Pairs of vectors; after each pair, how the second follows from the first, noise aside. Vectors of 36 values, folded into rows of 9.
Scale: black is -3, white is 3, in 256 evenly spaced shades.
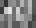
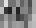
negated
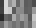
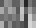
wrapped around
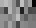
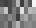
negated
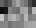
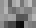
wrapped around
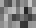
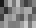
wrapped around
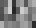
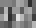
wrapped around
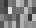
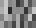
negated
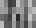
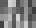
negated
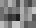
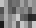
wrapped around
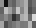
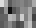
wrapped around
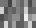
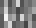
wrapped around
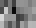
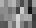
wrapped around
